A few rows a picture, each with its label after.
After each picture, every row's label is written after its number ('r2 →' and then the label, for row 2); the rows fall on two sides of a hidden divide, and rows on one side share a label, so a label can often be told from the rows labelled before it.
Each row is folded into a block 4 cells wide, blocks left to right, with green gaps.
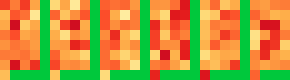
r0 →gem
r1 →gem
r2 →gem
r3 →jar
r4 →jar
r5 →gem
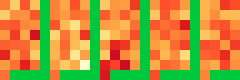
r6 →gem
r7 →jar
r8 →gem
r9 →gem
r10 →gem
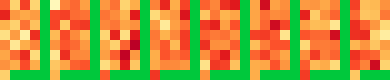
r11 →gem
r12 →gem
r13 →gem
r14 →jar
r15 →gem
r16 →gem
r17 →jar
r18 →gem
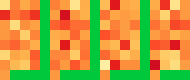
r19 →jar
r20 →gem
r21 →gem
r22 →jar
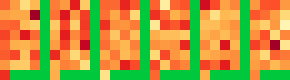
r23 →jar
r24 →gem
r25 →gem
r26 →gem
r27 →gem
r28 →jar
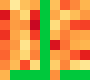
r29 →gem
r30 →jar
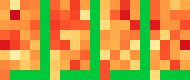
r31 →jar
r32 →gem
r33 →jar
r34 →gem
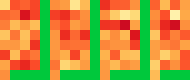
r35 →gem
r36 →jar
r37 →gem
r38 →gem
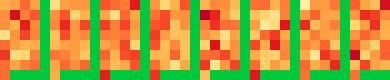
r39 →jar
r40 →gem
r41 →jar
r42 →jar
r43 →gem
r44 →jar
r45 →jar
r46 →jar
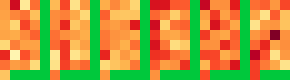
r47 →jar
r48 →gem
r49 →gem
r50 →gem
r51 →gem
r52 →jar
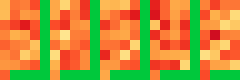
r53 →gem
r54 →gem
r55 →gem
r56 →gem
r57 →jar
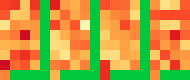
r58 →jar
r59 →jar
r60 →jar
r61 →jar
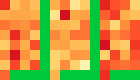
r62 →gem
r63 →jar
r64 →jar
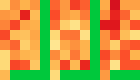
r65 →gem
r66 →gem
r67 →gem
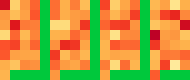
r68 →gem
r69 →jar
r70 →gem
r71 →jar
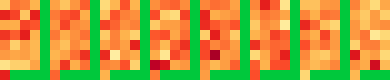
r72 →jar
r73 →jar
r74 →gem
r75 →jar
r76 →gem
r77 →jar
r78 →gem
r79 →gem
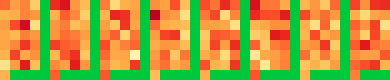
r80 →gem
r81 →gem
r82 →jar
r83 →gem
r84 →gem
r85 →jar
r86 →jar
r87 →gem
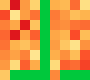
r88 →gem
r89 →gem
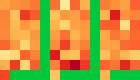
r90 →jar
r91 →gem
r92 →gem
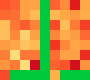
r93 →jar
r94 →gem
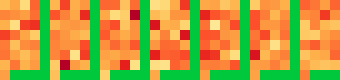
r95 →jar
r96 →gem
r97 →gem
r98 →gem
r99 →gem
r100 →gem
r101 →jar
